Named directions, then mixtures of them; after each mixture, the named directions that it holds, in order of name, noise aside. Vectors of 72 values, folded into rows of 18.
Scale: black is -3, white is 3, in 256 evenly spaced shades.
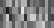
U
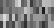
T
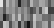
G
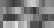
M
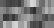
M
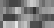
M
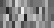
T, U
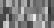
G, U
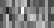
U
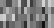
T, U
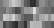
M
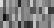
G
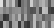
G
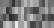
M, U
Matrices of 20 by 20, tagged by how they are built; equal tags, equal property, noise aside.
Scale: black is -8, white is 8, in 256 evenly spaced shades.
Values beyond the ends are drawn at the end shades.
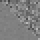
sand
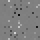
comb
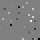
comb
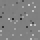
comb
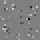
comb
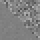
sand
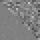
sand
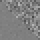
sand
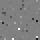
comb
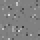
comb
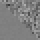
sand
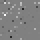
comb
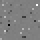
comb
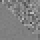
sand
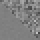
sand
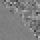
sand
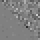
sand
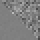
sand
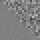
sand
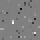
comb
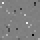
comb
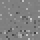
comb
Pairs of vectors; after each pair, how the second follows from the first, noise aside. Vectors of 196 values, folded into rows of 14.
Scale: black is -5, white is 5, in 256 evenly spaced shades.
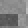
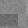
shrunk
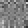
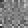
reversed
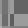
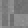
shrunk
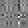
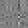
shrunk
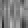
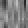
reversed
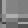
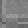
shrunk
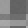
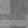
shrunk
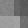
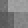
reversed
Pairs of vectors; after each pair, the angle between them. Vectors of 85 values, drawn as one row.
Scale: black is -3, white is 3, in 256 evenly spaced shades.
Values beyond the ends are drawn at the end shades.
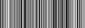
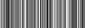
nearly opposite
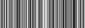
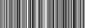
nearly parallel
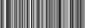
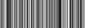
nearly parallel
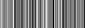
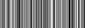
orthogonal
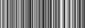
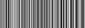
partly opposed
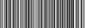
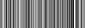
nearly parallel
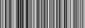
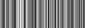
nearly opposite
